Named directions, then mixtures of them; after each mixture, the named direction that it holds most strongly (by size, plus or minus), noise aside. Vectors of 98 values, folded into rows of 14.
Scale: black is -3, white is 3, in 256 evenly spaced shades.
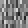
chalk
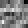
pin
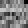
pin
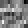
pin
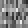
chalk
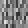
chalk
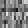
chalk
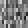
chalk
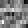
pin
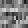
pin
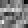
pin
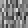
chalk
